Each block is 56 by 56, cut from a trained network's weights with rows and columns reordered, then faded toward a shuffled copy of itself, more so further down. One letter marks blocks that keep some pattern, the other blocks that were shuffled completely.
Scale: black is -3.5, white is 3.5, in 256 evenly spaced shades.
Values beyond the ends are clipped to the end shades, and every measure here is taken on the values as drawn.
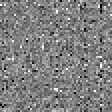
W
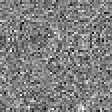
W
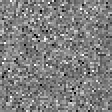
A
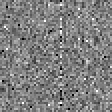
W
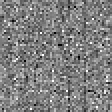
W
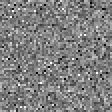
A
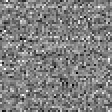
W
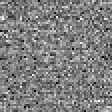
W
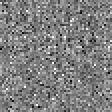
W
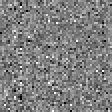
W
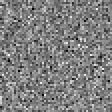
A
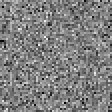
A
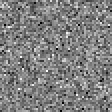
A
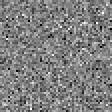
W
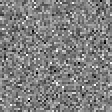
A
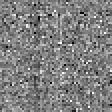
W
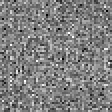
W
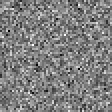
A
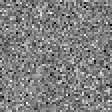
A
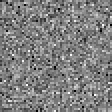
W
